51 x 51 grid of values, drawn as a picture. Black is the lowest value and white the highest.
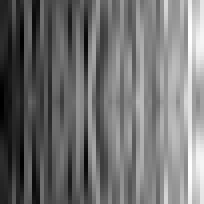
Slope: up to the right. Grain: streaks running down. Mirror symmetry: top to bottom.
